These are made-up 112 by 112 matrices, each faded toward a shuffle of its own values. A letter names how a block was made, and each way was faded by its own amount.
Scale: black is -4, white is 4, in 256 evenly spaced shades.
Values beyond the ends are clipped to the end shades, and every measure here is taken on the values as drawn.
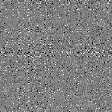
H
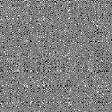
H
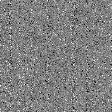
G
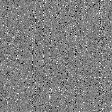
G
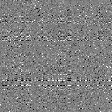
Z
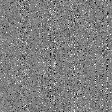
G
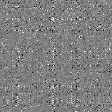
H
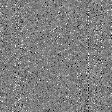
G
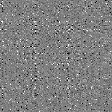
H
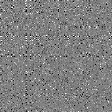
H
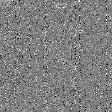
G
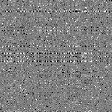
Z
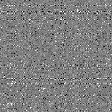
Z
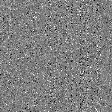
G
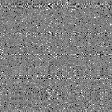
Z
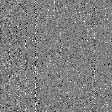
G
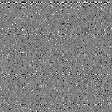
Z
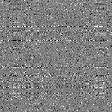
Z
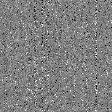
G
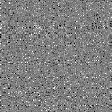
H
